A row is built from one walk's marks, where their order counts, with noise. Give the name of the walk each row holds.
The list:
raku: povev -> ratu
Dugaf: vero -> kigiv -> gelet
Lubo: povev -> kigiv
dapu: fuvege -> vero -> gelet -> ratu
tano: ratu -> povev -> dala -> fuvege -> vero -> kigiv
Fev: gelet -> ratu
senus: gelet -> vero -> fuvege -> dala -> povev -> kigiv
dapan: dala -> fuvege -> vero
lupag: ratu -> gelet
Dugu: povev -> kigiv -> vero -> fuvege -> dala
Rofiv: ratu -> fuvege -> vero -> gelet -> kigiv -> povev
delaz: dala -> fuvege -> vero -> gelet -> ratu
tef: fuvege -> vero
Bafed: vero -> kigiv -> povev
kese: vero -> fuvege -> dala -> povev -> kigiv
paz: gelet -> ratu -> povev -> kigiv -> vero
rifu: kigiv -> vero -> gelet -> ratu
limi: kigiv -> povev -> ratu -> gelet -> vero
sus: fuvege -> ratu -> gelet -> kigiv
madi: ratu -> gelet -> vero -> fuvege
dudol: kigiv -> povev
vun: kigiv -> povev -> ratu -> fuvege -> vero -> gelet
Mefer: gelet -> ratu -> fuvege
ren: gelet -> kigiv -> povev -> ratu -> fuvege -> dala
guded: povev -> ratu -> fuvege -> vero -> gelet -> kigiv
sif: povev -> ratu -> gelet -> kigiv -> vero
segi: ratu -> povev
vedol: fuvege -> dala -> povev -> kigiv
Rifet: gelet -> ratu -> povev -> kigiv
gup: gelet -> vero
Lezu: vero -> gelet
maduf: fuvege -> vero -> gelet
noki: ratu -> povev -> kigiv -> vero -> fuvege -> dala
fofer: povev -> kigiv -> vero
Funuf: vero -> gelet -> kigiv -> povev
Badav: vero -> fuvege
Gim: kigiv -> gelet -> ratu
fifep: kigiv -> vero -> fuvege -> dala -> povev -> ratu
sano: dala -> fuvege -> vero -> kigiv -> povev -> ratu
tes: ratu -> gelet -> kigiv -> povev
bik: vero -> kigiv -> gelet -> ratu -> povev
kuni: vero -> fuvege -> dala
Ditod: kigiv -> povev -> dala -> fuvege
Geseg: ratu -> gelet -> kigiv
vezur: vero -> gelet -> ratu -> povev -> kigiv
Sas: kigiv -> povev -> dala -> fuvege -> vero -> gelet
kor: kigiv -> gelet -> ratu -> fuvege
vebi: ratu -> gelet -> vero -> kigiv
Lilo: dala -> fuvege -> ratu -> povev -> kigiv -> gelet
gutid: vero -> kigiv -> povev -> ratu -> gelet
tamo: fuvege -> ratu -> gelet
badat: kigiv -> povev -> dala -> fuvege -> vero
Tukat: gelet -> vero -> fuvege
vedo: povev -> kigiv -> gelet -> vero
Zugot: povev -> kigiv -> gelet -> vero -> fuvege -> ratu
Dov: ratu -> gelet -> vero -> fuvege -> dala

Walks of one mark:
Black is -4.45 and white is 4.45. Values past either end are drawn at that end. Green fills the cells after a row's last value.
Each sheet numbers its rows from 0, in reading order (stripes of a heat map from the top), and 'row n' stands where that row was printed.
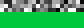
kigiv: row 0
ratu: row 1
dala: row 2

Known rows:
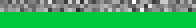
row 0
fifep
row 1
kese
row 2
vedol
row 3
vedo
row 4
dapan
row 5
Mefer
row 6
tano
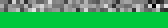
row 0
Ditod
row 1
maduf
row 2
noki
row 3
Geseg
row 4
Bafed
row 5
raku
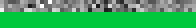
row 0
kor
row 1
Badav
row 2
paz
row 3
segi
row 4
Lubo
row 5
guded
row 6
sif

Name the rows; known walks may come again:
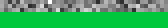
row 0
Lilo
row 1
kuni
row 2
Rifet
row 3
dapu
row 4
Lubo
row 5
Dov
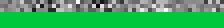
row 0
senus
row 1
segi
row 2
tef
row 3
raku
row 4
fofer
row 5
gup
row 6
Rofiv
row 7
badat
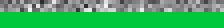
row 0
fifep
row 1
Fev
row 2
Dugu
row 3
Lezu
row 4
limi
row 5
kor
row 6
vun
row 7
vedo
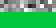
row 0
Dugaf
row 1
Badav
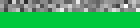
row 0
Ditod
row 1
tes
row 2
maduf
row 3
vezur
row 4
Tukat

